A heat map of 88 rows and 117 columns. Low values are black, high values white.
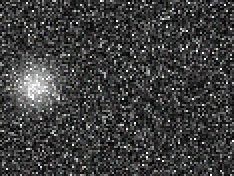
Odd rows or columns: none. Mirror symmetry: none. Histogram: skewed, a long tail of high values. Ninth with the highest average: middle left. Stripes: none. Bumps: one, in the middle left.
